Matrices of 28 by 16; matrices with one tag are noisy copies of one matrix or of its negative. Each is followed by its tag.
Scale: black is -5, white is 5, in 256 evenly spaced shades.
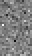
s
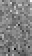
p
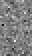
s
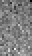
p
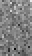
p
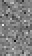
s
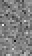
s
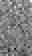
p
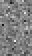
s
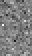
s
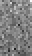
p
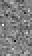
s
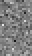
s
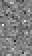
s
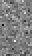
s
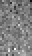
p
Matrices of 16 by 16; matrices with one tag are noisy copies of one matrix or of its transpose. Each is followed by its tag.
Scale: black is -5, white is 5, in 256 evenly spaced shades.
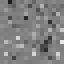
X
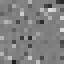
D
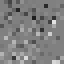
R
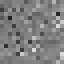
R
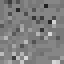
R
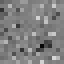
X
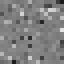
D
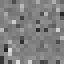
D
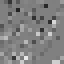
R
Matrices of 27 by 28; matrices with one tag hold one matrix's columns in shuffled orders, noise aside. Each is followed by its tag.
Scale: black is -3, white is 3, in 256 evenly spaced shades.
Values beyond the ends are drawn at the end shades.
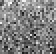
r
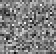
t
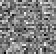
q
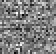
q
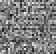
q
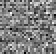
q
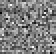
t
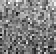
r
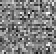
q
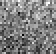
r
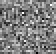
t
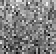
r
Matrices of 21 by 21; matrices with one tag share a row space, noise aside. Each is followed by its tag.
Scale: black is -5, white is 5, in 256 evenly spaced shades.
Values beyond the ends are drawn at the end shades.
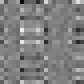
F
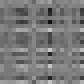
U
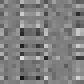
F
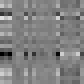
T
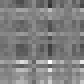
U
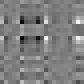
F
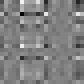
F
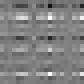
U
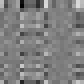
F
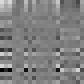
T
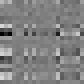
T
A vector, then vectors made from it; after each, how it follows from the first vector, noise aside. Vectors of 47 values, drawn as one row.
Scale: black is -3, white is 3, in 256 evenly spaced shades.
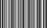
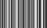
copied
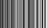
sign-scrambled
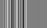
partly zeroed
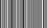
partly zeroed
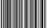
negated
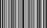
copied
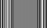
partly zeroed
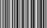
wrapped around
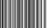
sign-scrambled
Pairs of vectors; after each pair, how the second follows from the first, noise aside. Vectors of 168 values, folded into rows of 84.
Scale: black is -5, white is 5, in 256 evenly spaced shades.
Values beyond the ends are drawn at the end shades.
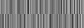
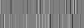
partly zeroed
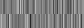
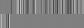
partly zeroed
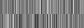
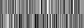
scaled up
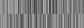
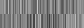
reversed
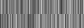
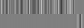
partly zeroed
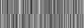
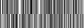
scaled up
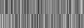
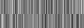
reversed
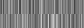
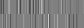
partly zeroed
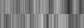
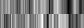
scaled up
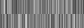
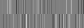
partly zeroed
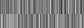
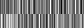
scaled up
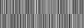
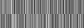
reversed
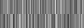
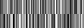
scaled up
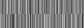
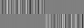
partly zeroed
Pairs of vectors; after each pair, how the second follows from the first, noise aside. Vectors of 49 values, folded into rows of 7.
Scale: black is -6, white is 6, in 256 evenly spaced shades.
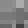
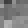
reversed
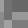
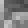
scaled up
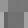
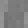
shrunk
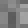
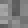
reversed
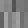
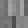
reversed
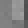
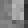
scaled up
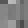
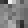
scaled up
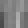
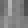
reversed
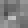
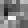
scaled up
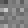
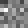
scaled up
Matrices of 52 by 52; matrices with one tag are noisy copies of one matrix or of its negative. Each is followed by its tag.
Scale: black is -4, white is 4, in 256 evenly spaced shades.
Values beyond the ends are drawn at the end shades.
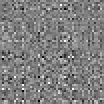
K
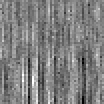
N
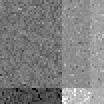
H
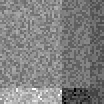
H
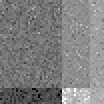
H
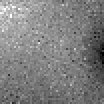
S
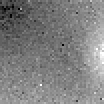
S
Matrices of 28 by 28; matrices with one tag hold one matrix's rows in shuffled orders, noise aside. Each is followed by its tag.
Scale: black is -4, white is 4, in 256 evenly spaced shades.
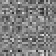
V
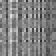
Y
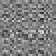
V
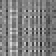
Y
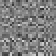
V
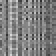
Y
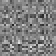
V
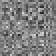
V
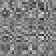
V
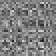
V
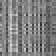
Y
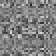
V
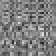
V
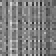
Y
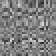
V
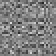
V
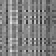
Y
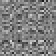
V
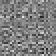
V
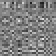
V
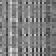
Y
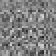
V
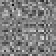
V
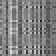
Y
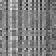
Y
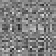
V
